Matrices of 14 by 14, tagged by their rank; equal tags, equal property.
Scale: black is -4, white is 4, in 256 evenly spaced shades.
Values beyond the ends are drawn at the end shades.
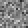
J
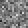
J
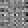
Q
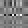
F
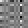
F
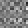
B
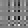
F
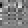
B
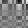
F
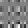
F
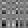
F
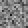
J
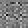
Q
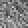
J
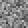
J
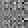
Q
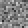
J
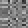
B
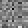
Q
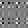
F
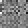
Q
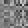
B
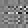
B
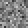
J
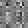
B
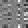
B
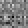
Q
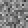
J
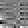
B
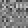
Q
